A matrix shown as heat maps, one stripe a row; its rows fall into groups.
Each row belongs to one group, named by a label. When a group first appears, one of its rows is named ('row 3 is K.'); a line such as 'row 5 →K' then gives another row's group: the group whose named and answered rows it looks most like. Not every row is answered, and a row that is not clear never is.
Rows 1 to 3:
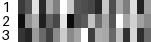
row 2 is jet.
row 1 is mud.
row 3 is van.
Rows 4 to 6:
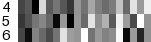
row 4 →jet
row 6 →van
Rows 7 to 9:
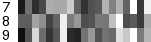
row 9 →jet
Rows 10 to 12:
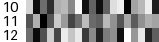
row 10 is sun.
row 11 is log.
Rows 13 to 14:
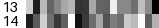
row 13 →sun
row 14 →jet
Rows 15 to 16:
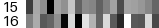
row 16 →log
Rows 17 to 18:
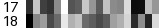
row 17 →log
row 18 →mud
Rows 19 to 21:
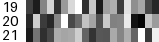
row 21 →mud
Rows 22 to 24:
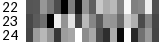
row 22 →jet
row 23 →log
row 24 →van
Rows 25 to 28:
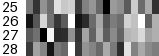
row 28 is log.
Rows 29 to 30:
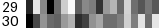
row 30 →jet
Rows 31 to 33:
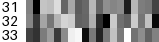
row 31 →sun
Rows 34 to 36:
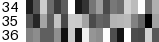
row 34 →jet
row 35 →mud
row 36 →log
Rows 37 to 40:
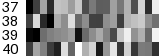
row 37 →mud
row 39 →jet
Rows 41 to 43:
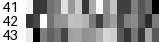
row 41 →sun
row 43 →sun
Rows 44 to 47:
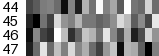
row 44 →jet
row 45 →mud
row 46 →log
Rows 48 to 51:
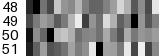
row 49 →van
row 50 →log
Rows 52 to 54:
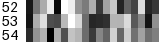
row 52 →van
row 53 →mud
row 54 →mud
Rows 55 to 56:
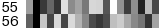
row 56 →mud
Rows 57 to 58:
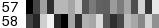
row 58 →jet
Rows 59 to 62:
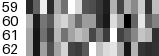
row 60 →sun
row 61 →sun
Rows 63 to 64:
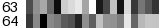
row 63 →van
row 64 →jet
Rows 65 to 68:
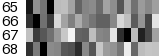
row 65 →log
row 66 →mud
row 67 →sun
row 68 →jet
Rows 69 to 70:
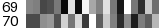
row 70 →van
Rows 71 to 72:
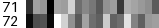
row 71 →log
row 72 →log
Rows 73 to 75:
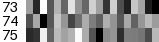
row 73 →sun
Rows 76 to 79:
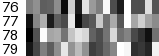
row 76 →log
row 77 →jet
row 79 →mud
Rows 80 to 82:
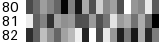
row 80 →jet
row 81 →sun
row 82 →van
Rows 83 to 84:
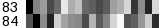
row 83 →mud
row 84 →sun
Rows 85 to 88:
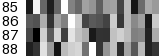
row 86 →mud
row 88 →van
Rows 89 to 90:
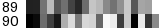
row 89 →jet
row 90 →van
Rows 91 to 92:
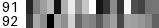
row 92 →log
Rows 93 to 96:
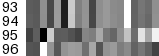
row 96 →van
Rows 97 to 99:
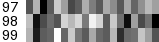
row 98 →sun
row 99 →sun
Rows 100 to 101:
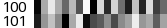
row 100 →van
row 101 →jet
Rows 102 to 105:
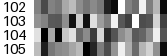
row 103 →log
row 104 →sun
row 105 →sun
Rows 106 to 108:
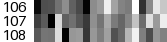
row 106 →jet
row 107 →jet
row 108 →jet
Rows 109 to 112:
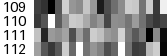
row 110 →van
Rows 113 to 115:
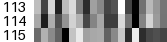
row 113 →sun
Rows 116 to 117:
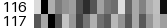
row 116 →sun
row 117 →log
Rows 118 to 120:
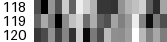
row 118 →mud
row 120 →jet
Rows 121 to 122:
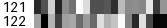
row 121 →mud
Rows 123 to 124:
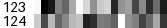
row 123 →sun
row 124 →sun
